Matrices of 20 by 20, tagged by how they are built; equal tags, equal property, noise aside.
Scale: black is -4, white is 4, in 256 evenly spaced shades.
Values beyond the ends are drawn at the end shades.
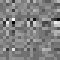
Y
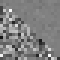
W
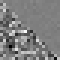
W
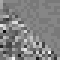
W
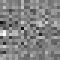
Y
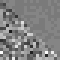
W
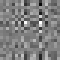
Y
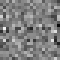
Y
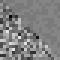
W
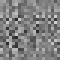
Y
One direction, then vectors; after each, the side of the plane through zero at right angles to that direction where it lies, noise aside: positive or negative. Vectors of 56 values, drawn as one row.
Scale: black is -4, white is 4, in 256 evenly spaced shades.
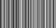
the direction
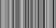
positive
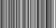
positive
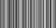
positive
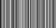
positive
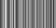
positive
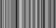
positive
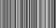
negative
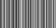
positive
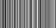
negative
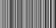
negative
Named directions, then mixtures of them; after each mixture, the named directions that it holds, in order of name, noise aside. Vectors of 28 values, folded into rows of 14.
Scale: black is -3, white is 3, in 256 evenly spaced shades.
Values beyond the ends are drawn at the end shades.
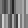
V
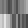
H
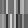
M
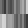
H, M, V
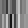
M, V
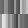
H, M, V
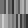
H, M, V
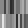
H, M, V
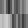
H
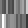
H, M, V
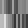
H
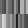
H, M, V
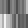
H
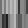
H, M, V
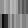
H, V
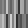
M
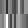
H, M, V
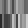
H, V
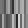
H, M, V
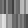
H, M, V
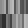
H, M, V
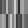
M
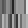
V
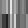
H, M, V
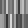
M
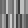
M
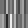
M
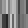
H, M, V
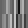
M
